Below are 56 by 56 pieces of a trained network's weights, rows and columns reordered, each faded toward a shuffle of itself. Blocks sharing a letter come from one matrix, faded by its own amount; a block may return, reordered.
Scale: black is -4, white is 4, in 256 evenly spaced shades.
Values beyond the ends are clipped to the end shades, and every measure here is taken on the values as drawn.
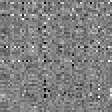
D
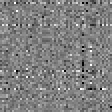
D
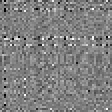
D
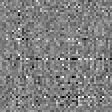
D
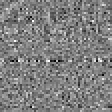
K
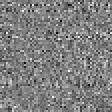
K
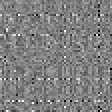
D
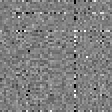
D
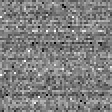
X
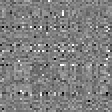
D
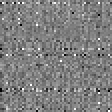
D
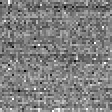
X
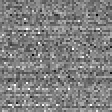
X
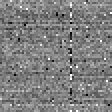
X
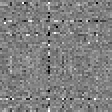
D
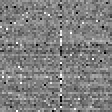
X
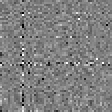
D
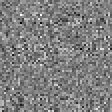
K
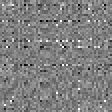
D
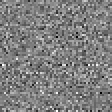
K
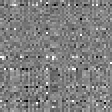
D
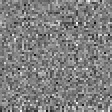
K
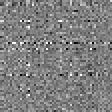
D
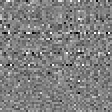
D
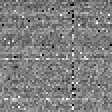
X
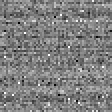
X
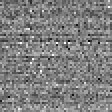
X
